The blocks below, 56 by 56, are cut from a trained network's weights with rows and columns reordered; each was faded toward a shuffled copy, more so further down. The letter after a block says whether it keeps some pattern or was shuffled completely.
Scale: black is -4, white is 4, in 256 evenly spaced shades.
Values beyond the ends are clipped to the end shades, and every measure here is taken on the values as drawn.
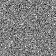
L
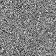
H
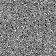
L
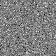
L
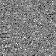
H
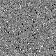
L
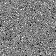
L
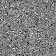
L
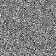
H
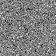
L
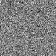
H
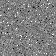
L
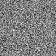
H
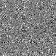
H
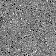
L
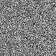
L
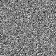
H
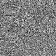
H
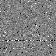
H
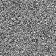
H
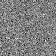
H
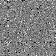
H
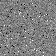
L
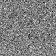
L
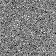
L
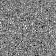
L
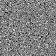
H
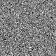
L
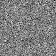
L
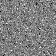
L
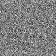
H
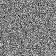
L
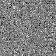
H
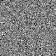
H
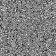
H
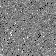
L
